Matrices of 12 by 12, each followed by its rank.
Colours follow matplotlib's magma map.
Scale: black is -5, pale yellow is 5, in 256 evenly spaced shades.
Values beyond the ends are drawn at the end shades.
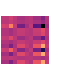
one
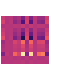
one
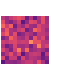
full rank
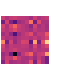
two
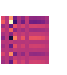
one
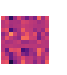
two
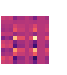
one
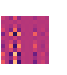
one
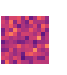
full rank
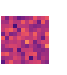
full rank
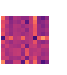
two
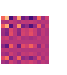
one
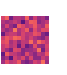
full rank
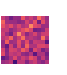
full rank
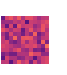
full rank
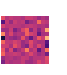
two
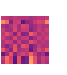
two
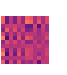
two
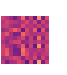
two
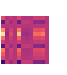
one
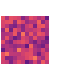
full rank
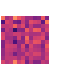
two
